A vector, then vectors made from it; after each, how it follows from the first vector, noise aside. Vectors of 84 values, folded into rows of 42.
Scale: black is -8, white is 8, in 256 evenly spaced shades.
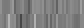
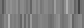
wrapped around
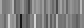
scaled up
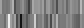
scaled up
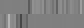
partly zeroed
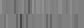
partly zeroed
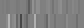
partly zeroed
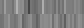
wrapped around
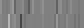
partly zeroed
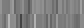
copied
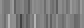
copied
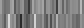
scaled up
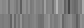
wrapped around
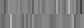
wrapped around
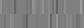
partly zeroed
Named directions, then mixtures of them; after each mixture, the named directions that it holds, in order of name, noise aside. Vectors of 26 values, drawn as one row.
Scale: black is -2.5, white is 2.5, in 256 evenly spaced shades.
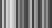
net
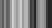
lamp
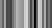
lamp, net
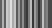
net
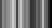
lamp, net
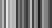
net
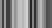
lamp, net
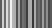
net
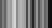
lamp, net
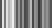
net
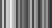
net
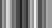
lamp, net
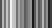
lamp, net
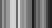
lamp, net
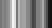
lamp, net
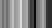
lamp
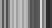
lamp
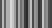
net
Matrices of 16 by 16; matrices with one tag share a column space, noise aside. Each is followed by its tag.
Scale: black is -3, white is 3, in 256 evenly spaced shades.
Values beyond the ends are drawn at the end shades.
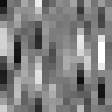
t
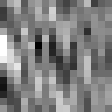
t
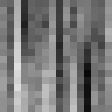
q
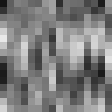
t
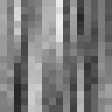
q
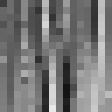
q
